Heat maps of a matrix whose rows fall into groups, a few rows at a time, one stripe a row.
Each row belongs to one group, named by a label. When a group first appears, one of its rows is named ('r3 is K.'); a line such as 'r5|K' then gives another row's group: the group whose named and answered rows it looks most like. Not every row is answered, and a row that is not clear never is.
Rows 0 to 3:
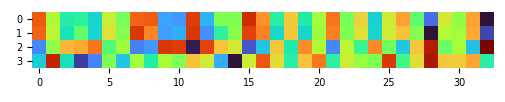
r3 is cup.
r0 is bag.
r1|bag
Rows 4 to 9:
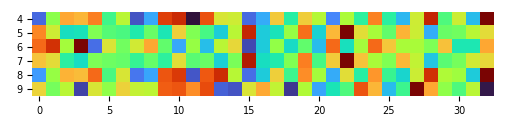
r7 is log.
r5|log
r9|cup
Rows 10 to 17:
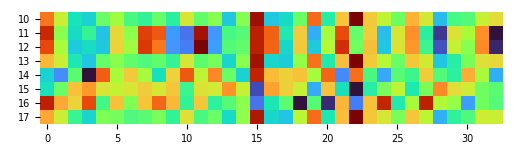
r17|log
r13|log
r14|cup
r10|log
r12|bag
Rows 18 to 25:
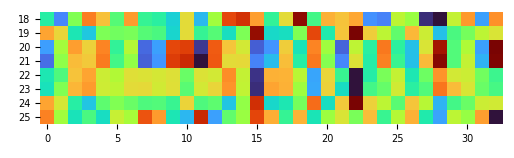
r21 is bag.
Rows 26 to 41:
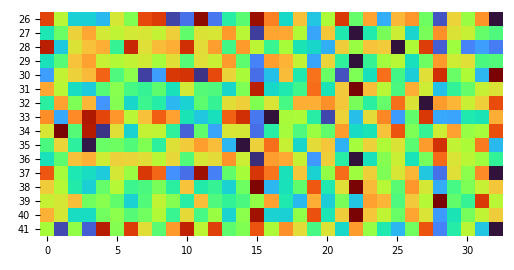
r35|cup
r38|log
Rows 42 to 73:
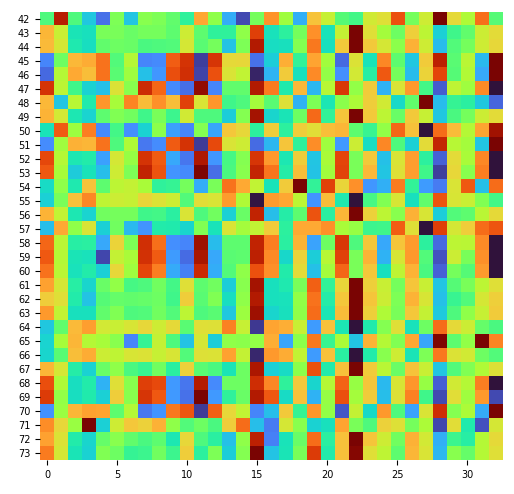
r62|log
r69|bag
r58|bag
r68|bag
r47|bag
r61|log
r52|bag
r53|bag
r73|log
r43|log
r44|log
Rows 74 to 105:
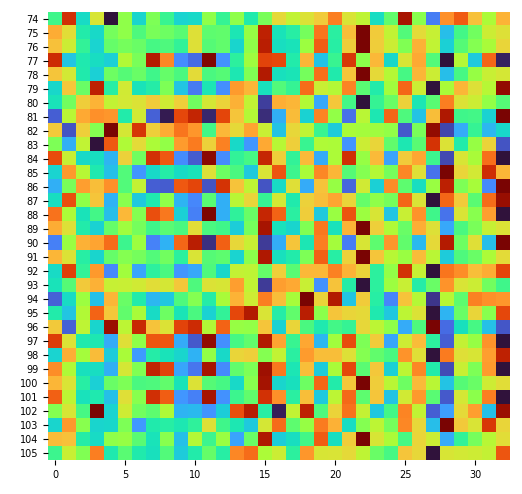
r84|bag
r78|log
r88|bag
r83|cup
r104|log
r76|log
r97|bag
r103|cup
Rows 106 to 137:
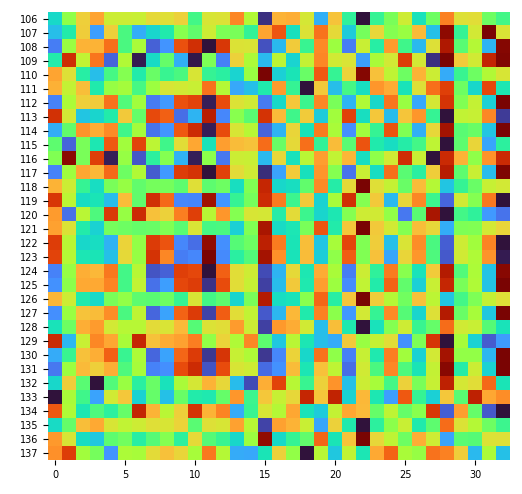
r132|cup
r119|bag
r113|bag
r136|log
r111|cup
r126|log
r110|log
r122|bag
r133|cup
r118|log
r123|bag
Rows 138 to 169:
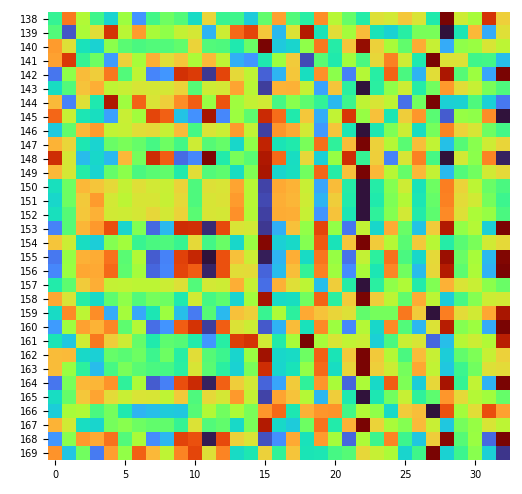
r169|cup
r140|log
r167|log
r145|bag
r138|cup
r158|log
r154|log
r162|log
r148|bag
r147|log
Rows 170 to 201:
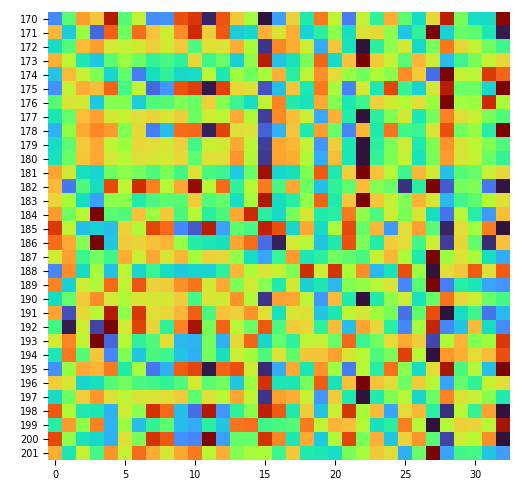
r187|cup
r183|log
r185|bag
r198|bag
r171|cup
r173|log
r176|cup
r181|log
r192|cup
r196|log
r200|bag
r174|cup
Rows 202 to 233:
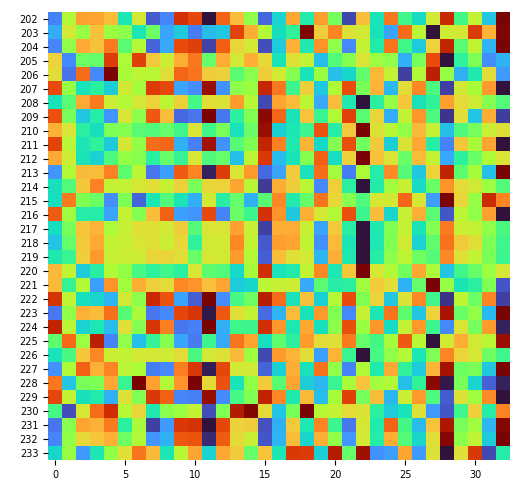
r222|bag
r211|bag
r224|bag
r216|bag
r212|log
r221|cup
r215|cup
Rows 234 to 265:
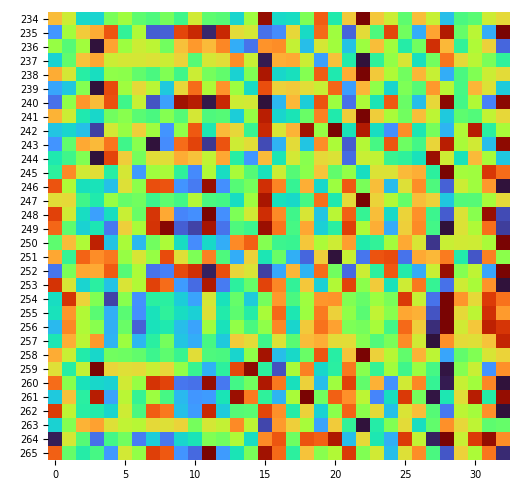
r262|bag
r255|cup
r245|cup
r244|cup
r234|log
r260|bag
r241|log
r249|bag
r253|bag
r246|bag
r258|log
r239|cup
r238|log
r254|cup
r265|bag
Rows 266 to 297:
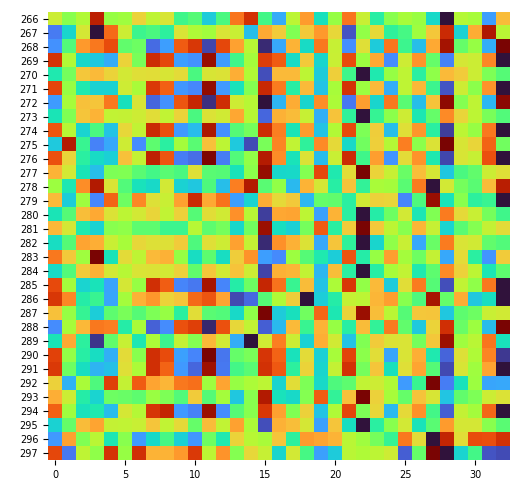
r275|cup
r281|log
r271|bag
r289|cup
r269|bag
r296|cup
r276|bag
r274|bag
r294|bag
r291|bag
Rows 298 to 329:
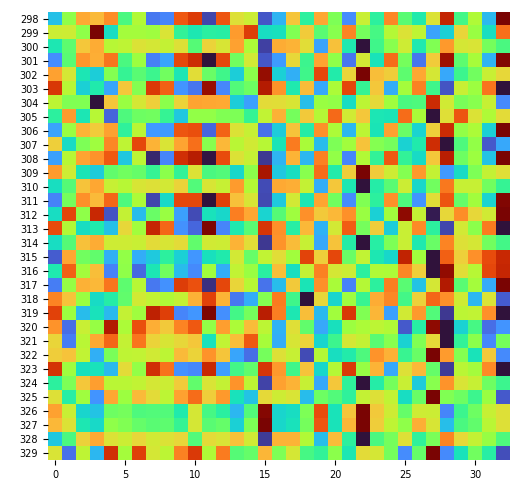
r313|bag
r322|cup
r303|bag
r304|cup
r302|log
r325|cup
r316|cup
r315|cup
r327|log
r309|log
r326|log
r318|cup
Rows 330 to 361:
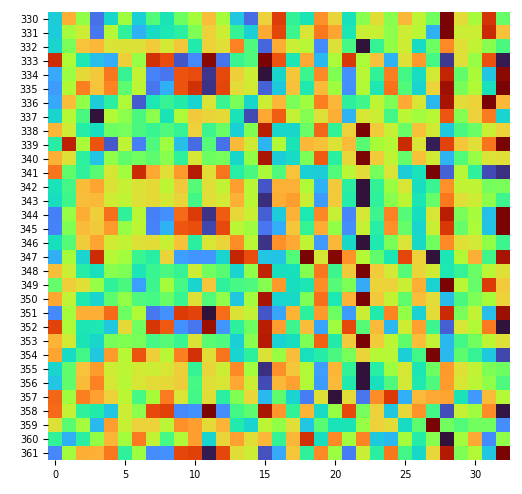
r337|cup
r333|bag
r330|cup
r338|log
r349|cup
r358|bag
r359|cup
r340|log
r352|bag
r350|log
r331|cup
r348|log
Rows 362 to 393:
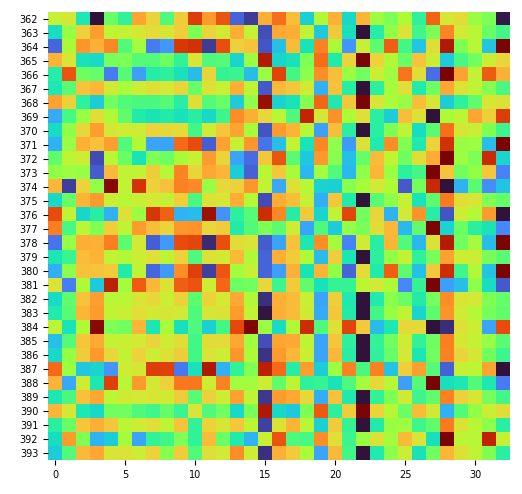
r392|cup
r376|bag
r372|cup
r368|log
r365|log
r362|cup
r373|cup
